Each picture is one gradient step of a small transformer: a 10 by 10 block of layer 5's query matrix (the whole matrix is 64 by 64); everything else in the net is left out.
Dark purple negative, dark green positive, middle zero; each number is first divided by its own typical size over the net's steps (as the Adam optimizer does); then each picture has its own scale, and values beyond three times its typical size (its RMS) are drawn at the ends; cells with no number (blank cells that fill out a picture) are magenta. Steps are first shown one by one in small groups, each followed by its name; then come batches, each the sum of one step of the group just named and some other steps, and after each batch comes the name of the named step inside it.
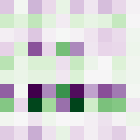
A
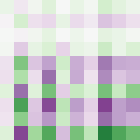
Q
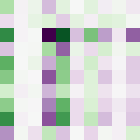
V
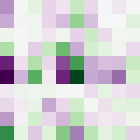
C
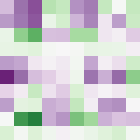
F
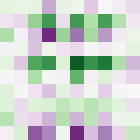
V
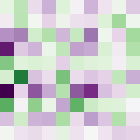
A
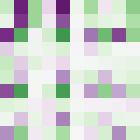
F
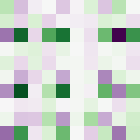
F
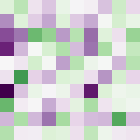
C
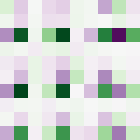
C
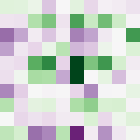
C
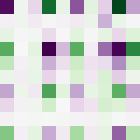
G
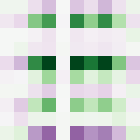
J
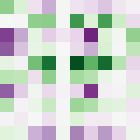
J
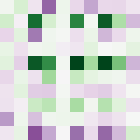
J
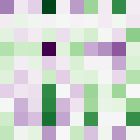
G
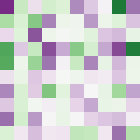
G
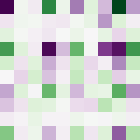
G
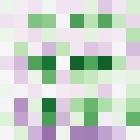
J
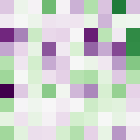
G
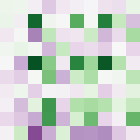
J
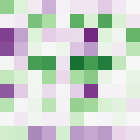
J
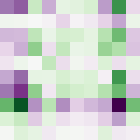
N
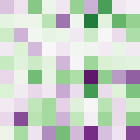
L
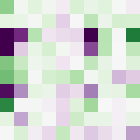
L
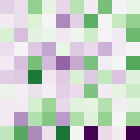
L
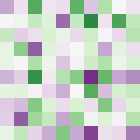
L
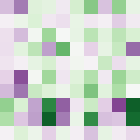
N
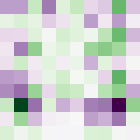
N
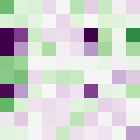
L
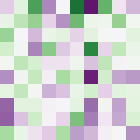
L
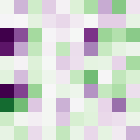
N
